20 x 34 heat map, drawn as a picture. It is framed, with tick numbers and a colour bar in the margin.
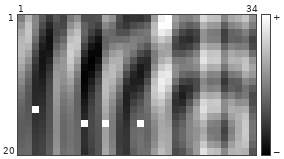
Stripes running up and down repeat 5 times from left to right. Streaks run downward. Rings spread out from the bottom right. There are four isolated cells, each far higher than the cells round it.
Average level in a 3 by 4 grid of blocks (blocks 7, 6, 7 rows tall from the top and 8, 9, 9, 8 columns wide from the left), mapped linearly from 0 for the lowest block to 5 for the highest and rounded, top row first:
2134
1024
1035
